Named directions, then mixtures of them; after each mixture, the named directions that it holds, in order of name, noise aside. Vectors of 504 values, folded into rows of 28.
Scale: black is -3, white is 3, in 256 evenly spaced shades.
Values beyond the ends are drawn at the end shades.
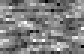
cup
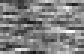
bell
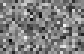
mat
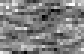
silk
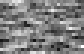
bell, cup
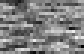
bell, cup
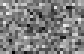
mat, silk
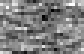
silk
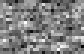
cup, mat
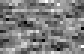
cup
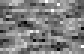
cup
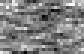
silk
